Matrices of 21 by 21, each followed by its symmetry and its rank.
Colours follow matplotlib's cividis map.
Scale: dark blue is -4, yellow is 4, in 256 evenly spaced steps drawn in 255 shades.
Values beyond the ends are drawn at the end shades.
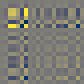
symmetric, rank one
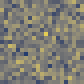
neither, full rank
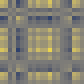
symmetric, rank one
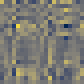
neither, rank three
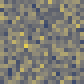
neither, full rank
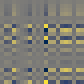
neither, rank one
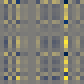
neither, rank one
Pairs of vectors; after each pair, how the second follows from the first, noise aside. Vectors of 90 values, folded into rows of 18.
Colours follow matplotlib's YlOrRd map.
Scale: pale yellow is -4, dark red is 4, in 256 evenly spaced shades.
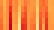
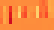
partly zeroed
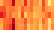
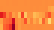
partly zeroed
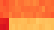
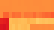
partly zeroed
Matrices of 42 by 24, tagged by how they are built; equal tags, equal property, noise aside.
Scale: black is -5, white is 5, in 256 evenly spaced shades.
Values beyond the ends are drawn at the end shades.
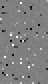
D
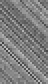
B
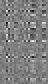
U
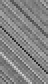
B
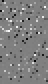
D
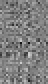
U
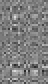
U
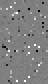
D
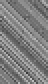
B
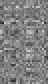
U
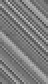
B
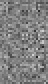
U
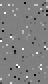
D
